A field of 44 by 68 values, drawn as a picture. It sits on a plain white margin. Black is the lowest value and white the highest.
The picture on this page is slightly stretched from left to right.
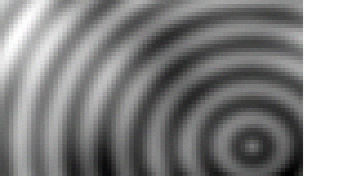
Values rise toward the top left. Concentric rings centre on the bottom right. The ninth with the highest average is the top left. Neither half mirrors the other. There are no lone odd cells. The bottom right is the ninth with the lowest average.
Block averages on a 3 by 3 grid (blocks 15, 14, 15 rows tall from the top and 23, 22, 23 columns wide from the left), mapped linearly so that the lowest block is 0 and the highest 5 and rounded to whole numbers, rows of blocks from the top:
5 2 2
4 1 1
2 1 0
